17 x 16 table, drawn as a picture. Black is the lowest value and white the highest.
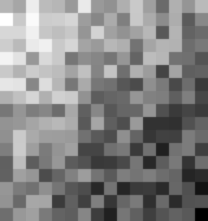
The ninth with the lowest average is the bottom right. The ninth with the highest average is the top left. Values rise toward the top left. Neither half mirrors the other. No row or column stands out.
